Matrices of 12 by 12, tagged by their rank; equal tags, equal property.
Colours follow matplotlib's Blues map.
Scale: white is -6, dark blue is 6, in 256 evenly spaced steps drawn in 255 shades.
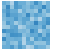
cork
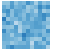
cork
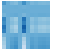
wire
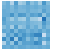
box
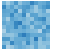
cork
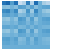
wire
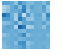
box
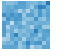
cork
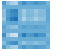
wire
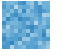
cork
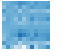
box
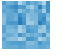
box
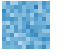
cork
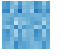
box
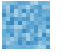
cork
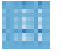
wire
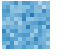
cork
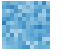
cork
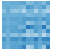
box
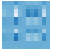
wire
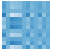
wire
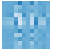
box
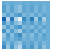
wire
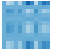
wire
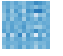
box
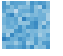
cork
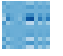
wire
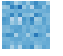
box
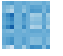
wire
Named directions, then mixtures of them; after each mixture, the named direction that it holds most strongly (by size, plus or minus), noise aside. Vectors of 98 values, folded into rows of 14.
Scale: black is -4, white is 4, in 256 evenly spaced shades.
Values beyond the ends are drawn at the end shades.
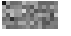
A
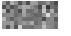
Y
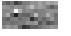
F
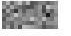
Y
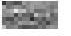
F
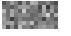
Y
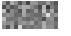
Y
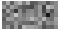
Y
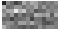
A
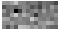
F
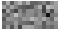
Y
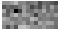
F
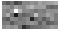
F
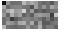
A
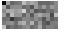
A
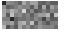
A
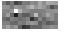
F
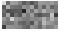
A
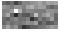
F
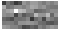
F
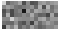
A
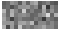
Y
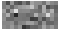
F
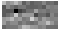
F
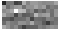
F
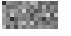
A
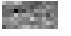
F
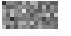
A
